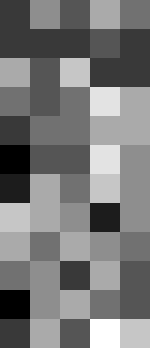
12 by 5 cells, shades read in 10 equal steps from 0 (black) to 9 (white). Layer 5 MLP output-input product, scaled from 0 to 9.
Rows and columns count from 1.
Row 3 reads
6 3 7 2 2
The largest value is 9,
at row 12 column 4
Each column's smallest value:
0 2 2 1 2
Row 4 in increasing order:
3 4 4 6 8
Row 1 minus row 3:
-4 2 -4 4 2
